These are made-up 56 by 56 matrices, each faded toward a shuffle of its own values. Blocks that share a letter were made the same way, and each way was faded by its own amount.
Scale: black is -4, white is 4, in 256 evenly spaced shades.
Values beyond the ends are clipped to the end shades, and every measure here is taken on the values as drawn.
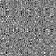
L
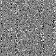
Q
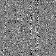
Q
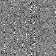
Q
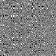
L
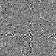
L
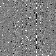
Q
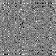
L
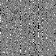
Q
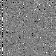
Q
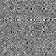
L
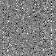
Q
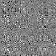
L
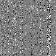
Q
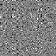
L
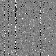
Q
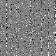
Q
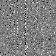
Q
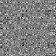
L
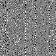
Q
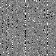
Q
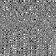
L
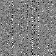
Q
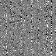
Q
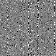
Q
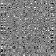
L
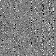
Q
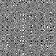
L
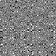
L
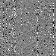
Q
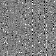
Q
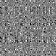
L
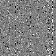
Q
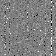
Q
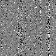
Q
